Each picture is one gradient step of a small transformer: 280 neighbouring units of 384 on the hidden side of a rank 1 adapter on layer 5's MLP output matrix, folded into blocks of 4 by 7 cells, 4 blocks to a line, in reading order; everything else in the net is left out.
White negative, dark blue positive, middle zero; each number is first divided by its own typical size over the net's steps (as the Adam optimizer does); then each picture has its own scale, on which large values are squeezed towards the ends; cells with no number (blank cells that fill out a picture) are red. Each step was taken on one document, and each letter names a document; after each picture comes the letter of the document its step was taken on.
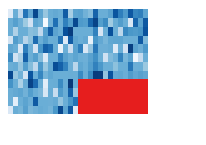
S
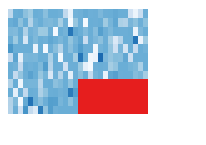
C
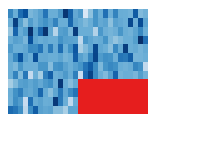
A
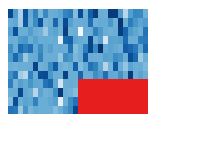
S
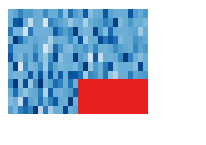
C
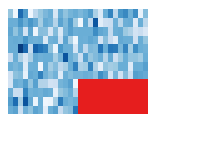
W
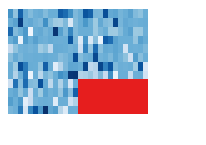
A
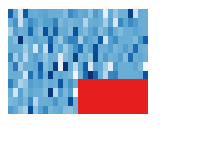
A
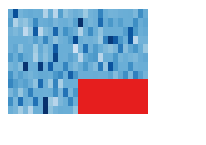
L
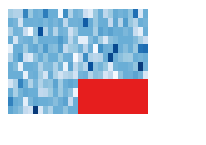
A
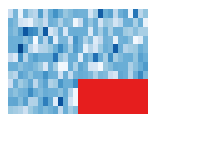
W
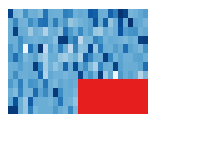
S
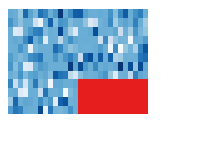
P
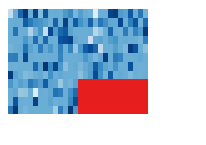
S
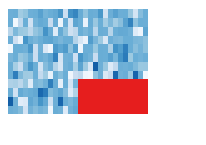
C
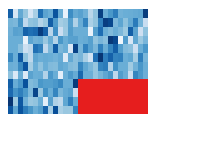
W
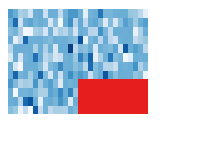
C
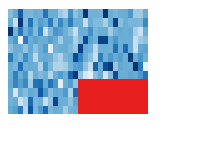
C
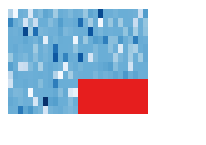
L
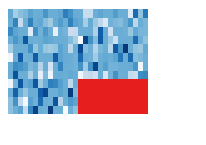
C
